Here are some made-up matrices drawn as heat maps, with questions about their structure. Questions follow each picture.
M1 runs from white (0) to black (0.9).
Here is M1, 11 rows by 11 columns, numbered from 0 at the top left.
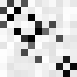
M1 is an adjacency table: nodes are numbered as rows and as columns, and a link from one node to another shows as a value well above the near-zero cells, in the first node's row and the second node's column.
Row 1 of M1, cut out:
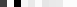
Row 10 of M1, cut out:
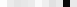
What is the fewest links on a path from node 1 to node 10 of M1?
6
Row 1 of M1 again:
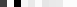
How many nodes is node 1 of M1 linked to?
2
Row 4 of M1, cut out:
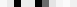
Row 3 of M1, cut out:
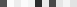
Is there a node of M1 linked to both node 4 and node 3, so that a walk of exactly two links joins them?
yes
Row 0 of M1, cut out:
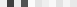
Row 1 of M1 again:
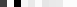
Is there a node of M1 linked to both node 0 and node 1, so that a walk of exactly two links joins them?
no
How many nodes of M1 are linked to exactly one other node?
3
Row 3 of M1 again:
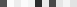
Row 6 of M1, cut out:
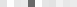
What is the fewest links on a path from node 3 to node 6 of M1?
3
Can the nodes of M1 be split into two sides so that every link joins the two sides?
yes
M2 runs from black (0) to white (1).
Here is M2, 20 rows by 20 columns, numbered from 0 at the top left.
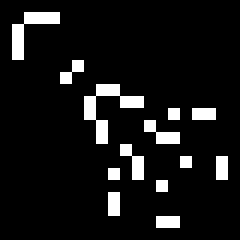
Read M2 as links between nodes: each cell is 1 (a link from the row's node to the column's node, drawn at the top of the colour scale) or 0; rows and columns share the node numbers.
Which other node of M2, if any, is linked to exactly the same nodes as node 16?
node 17
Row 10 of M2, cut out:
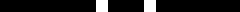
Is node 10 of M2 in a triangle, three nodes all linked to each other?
no
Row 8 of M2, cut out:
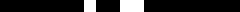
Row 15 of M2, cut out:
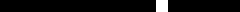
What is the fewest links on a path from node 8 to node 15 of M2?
3
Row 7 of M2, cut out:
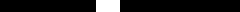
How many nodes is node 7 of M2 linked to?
2
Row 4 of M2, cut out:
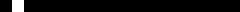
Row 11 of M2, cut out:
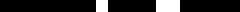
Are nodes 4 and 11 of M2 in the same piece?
no
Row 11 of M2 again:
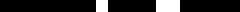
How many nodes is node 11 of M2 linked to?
3
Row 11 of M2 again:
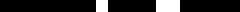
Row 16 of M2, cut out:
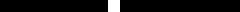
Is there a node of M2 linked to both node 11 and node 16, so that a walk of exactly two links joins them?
no
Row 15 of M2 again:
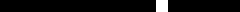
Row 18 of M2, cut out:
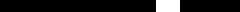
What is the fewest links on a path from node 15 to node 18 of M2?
2
